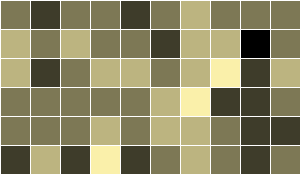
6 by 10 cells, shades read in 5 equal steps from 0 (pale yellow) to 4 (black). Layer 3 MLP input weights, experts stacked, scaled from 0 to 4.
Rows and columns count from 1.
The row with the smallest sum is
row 3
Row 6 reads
3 1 3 0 3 2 1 2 3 2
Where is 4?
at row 2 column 9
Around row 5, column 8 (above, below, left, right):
3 2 1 3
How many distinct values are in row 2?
4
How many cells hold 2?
27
